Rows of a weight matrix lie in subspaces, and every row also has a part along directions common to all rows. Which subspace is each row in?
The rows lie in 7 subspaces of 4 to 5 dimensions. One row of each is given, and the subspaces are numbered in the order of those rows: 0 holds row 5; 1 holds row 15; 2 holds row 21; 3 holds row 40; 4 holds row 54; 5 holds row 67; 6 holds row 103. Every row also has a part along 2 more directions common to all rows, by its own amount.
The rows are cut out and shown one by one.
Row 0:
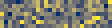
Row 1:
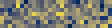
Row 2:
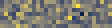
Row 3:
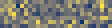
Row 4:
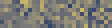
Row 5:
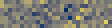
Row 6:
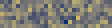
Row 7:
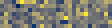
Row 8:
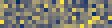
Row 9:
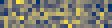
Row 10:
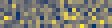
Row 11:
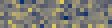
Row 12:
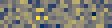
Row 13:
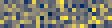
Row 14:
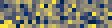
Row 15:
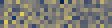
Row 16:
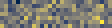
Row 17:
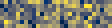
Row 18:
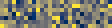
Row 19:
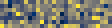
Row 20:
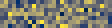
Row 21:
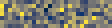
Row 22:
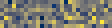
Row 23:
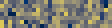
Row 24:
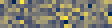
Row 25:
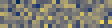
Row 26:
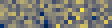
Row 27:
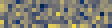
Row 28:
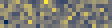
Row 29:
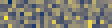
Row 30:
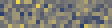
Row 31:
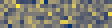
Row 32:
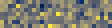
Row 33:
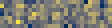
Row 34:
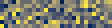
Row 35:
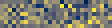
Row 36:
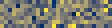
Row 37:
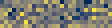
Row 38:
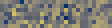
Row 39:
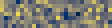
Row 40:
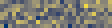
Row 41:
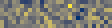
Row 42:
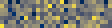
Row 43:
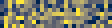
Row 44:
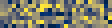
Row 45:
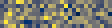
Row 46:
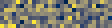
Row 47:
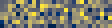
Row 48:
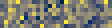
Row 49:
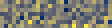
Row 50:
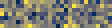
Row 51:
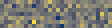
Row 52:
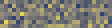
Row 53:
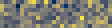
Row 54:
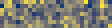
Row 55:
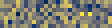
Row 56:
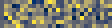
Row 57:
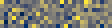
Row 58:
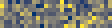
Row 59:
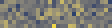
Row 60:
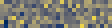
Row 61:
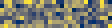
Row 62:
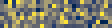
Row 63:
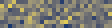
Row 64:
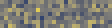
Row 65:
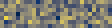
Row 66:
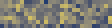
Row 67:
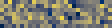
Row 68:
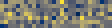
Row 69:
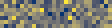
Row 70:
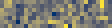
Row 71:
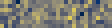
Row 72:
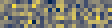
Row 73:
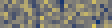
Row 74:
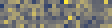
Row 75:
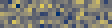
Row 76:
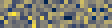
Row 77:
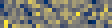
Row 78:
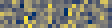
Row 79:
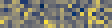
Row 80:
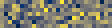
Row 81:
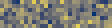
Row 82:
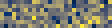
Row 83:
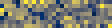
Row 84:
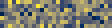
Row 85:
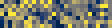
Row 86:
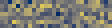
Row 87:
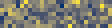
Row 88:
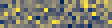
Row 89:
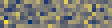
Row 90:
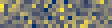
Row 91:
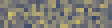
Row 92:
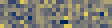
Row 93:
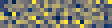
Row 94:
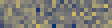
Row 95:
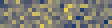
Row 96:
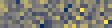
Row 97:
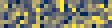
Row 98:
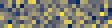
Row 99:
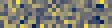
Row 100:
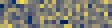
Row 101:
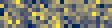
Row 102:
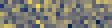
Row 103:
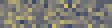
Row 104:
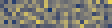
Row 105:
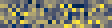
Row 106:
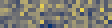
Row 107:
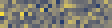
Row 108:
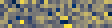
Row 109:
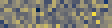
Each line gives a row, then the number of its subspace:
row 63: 6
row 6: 0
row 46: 5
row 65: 5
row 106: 0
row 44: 0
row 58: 2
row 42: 2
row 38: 6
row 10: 5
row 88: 3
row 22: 5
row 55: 2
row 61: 4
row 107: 2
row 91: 1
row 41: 0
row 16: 2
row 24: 6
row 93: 3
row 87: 4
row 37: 1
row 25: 2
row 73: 5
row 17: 5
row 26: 0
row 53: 6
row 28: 5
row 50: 4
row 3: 4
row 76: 5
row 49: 2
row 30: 2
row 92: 6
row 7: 6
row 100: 6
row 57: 1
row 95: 0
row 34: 3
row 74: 2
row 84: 2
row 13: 5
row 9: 3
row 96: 0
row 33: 4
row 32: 0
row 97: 5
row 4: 0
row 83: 4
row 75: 0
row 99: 2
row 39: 5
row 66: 6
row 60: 1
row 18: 3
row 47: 0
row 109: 3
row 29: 5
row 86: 0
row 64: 5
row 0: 3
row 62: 5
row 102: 3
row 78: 4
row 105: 1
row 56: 1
